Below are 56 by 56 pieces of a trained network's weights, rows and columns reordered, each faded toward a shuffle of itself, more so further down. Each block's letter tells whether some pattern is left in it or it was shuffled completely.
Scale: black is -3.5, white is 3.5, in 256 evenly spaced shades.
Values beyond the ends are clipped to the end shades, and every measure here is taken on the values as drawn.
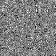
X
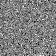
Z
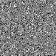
X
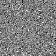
X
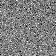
Z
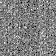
X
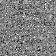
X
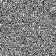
X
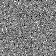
Z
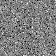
Z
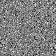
X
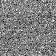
X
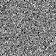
X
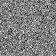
Z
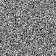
Z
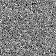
Z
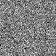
X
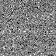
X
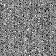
X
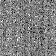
X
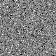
Z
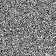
Z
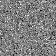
Z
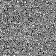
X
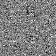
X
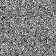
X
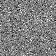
Z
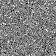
Z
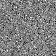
Z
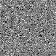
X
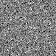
Z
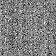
X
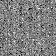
X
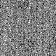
X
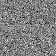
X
